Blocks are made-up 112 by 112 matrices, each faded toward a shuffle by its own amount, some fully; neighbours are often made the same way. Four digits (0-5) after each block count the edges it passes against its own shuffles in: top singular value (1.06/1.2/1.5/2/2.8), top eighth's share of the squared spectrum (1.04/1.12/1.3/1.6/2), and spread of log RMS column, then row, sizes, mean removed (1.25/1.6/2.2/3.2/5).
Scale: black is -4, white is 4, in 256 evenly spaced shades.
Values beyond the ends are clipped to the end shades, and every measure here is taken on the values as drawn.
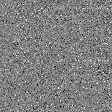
3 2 1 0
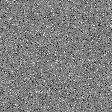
0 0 0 0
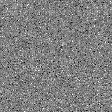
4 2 0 1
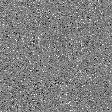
3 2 1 1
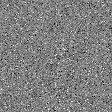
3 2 0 0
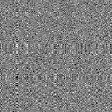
5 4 3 3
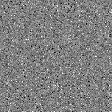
4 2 1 1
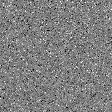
2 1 0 0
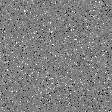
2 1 0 0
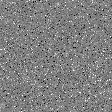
1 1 0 0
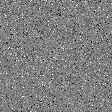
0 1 0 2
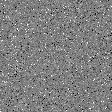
0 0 0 0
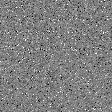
0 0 0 1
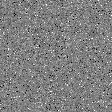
0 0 0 0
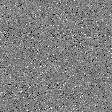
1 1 0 1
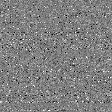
1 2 0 3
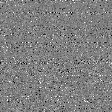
1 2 0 3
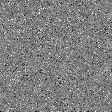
0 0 0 2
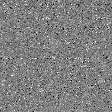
1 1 0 2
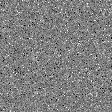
0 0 0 1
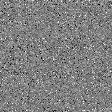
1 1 0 2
